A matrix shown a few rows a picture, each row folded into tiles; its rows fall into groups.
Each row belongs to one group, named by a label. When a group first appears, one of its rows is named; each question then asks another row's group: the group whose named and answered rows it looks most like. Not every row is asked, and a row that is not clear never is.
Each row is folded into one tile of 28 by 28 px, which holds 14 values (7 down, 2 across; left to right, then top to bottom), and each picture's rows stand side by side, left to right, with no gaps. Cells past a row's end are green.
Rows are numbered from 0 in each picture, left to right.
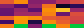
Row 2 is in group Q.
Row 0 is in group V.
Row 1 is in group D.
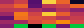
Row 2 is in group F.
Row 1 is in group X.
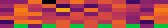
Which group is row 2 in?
Q
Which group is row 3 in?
Q
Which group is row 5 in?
D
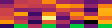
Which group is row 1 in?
V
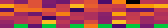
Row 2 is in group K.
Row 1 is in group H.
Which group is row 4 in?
F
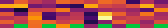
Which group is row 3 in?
V
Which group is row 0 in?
K
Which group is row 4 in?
F
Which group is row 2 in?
Q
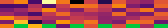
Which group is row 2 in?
F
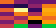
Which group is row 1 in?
D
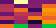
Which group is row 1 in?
D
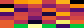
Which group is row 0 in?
Q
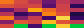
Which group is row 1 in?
H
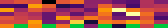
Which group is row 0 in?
Q
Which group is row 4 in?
H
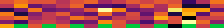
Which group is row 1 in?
Q
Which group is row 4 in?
Q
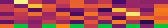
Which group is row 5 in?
D
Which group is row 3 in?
K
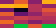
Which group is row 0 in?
K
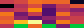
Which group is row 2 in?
F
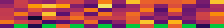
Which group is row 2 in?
V
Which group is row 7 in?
X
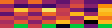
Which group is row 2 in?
X
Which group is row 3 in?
D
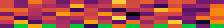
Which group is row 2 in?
K
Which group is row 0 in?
H
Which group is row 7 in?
D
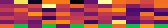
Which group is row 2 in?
F
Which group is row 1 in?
K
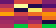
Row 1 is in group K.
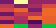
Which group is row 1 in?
D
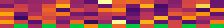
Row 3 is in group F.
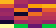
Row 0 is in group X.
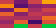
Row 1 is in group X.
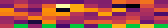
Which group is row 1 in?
D
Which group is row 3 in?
H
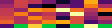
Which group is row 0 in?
X
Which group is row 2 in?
H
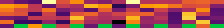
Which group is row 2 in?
V
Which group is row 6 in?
V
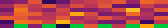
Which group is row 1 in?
F
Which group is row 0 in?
D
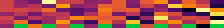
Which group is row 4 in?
H
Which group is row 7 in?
H
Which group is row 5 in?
V
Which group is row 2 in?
K
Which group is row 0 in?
H
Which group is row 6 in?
K
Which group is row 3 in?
D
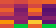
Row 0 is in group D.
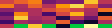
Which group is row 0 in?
V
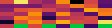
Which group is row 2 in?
F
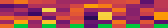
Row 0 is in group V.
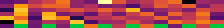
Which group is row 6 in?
F
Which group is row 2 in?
H
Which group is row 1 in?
V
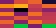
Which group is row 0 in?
K
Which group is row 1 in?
F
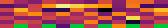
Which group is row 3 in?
K
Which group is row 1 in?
K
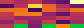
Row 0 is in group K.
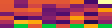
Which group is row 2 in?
V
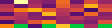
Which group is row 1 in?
H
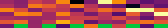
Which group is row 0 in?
H
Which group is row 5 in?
H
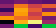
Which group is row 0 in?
D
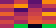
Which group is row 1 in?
X
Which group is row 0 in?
K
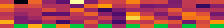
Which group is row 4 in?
V
